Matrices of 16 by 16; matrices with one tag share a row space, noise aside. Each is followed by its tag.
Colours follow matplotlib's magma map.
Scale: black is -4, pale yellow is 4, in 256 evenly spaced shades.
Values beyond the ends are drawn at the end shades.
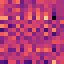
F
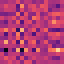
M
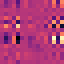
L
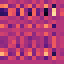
F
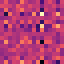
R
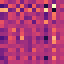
F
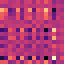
F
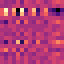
M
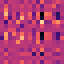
R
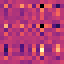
R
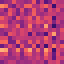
F
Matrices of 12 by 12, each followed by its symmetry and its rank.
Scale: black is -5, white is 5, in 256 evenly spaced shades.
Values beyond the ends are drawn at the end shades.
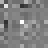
symmetric, rank two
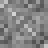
symmetric, full rank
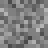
antisymmetric, full rank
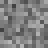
neither, full rank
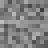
neither, full rank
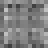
antisymmetric, rank two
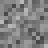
symmetric, full rank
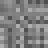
antisymmetric, rank two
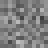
antisymmetric, rank two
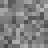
antisymmetric, full rank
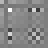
symmetric, rank two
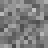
neither, full rank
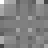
symmetric, rank two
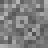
symmetric, full rank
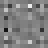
antisymmetric, rank two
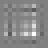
symmetric, rank one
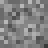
symmetric, full rank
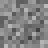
symmetric, full rank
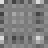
symmetric, rank one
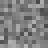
antisymmetric, full rank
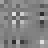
symmetric, rank two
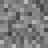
neither, full rank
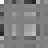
symmetric, rank one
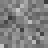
antisymmetric, full rank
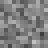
antisymmetric, full rank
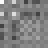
symmetric, rank two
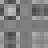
symmetric, rank one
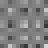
symmetric, rank one
